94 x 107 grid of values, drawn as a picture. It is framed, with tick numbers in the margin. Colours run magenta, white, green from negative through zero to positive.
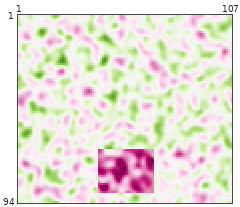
Stripes: none. Ninth with the lowest average: bottom middle. Odd patch: lower, in the bottom middle. Grain: blotchy.
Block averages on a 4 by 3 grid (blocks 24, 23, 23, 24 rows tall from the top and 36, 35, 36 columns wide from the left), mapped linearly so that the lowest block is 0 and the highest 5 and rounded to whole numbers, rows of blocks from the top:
555 | 455 | 545 | 404
